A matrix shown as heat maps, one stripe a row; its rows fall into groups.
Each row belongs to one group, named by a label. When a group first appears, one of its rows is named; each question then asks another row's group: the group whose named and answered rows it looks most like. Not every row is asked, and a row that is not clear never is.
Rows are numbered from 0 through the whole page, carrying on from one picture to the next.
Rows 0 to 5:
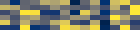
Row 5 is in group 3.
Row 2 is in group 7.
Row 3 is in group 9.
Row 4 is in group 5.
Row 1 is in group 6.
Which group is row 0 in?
5
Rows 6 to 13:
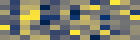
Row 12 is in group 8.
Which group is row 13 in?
9
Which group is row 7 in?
7
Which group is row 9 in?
7
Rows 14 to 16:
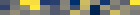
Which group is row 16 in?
9
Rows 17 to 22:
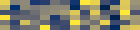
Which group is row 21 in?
8
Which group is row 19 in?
3
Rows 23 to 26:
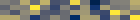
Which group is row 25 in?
9
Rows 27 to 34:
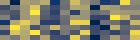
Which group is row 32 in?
6
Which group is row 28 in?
9
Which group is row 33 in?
7
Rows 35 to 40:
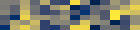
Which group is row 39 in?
7
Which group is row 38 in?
5
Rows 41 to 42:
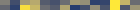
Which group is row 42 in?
5
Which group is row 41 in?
9
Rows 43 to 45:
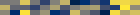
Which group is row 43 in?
5
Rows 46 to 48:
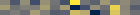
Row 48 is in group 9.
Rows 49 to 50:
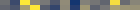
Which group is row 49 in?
5
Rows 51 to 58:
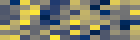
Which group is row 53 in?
7
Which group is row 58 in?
6
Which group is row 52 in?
9
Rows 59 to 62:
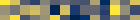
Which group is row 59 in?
6
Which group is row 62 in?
6
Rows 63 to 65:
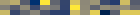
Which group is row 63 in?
3
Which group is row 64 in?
8
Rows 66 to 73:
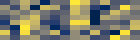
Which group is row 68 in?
9
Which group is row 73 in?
9
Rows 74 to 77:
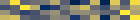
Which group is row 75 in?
7
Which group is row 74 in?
6
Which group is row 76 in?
3
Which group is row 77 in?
6
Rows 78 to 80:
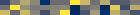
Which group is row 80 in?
5
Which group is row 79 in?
6
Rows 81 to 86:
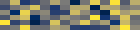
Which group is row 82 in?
9
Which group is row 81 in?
6
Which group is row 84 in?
3
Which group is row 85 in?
3
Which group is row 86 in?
5
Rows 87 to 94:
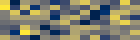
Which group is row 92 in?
7
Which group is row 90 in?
9
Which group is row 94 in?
3
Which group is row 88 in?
3
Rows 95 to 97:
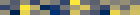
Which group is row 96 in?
7
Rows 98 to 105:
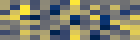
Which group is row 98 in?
8
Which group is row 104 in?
8
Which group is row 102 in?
5
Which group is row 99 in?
8
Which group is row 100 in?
7
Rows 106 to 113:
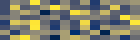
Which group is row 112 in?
5
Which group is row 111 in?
9
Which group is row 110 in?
7
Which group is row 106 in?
9
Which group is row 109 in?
3
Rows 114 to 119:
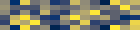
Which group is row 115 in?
3
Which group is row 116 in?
3
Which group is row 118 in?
7
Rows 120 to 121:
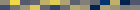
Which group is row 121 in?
9
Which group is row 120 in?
6
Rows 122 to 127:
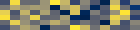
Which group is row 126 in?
6
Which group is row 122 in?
6
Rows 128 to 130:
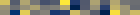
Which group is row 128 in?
5
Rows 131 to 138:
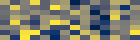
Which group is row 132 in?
6
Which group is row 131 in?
5
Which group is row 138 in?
8
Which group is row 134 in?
6
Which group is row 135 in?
6
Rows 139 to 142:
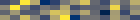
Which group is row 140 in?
6
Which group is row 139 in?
7
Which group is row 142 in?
5
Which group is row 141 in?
6
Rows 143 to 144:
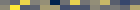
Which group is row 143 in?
8
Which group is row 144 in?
6
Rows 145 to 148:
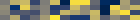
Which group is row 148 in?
6
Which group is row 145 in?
3
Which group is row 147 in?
3
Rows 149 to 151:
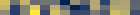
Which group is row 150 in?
5
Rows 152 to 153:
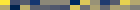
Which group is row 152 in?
3
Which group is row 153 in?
8
